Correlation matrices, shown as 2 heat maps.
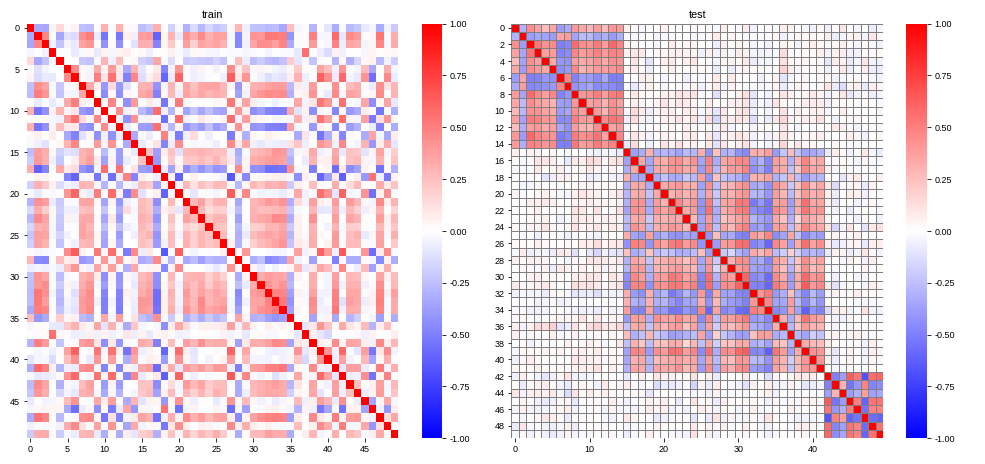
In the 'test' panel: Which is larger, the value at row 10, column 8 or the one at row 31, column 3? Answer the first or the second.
the first
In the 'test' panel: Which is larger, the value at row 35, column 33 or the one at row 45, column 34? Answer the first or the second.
the second
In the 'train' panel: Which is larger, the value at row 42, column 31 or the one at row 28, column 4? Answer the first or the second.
the second
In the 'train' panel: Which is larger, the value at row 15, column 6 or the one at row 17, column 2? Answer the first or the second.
the first
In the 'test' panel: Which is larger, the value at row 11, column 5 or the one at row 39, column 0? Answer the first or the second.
the first
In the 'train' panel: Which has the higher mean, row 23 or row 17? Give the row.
23
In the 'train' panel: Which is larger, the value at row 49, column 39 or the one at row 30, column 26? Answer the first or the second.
the second
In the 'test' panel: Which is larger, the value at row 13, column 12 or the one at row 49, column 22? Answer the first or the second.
the first
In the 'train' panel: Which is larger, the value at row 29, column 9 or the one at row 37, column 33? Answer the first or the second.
the first
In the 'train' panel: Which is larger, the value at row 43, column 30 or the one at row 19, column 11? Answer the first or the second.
the first
